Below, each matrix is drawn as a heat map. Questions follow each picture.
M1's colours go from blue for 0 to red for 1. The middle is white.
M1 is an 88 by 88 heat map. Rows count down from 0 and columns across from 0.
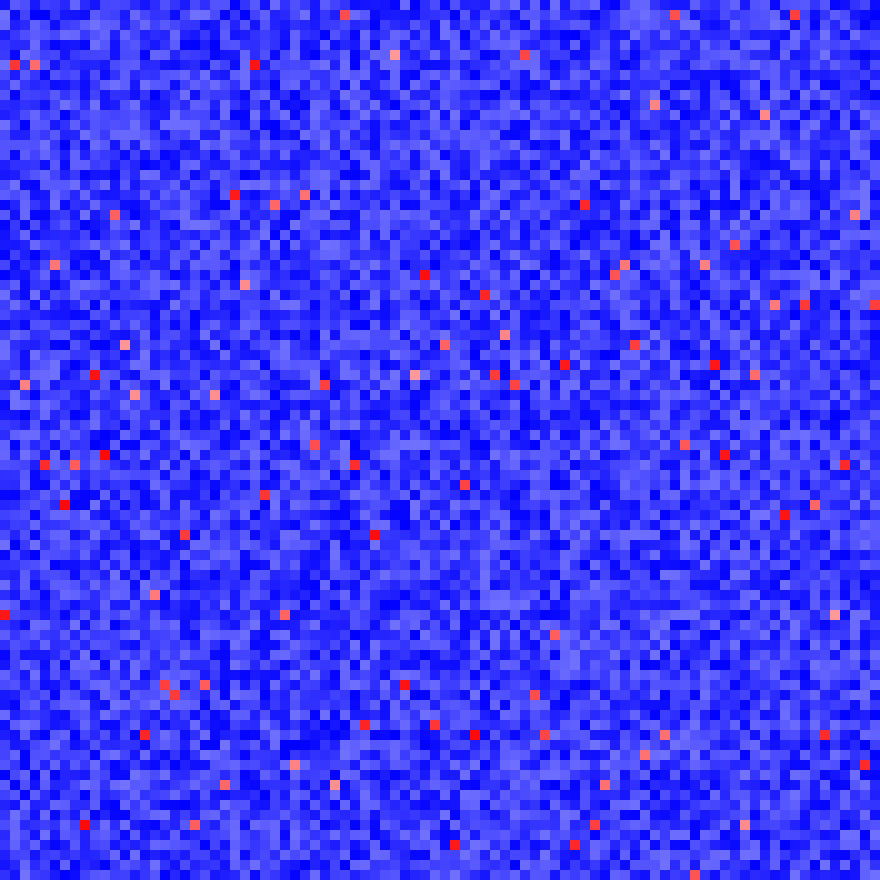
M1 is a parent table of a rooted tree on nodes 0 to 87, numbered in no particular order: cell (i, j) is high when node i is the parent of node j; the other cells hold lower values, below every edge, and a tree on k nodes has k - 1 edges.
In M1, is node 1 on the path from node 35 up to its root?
yes
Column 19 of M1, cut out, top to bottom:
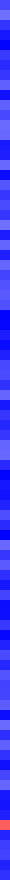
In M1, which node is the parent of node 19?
82
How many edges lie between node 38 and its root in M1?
0
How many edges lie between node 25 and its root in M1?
6
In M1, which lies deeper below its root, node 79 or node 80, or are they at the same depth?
node 80
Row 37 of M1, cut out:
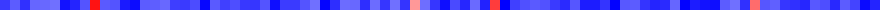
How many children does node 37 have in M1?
4
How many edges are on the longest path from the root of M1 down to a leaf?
37
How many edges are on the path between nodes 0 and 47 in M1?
5
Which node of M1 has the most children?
73
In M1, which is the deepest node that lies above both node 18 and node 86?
53
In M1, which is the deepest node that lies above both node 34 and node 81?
50
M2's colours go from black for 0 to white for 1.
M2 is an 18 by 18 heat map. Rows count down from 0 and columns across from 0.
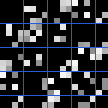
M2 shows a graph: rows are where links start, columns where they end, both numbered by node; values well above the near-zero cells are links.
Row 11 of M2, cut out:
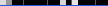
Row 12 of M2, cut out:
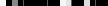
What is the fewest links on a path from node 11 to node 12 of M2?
1
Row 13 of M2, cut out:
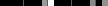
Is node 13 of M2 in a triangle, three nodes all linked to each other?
yes
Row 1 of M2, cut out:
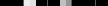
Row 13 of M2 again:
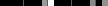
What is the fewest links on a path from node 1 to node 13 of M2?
5
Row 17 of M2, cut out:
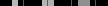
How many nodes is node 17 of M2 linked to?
5
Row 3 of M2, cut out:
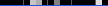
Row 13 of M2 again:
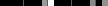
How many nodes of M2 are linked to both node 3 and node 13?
0
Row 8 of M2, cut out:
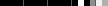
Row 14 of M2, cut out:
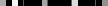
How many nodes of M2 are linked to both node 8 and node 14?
1
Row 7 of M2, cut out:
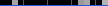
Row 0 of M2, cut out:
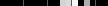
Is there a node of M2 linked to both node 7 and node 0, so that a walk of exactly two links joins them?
yes
